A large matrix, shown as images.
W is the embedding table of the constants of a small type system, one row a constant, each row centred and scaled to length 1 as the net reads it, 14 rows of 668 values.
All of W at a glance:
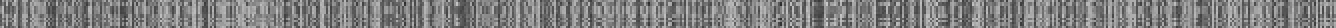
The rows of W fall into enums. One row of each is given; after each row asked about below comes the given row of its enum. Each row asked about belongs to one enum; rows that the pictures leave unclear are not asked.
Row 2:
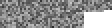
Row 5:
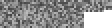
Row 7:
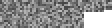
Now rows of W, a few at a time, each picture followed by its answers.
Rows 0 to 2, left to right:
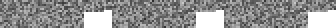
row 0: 7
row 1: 2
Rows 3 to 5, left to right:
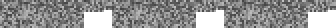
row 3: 5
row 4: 5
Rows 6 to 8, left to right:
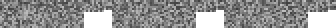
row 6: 5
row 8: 7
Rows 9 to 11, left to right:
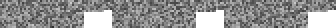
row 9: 2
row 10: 7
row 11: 2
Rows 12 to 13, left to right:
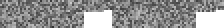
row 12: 2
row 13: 5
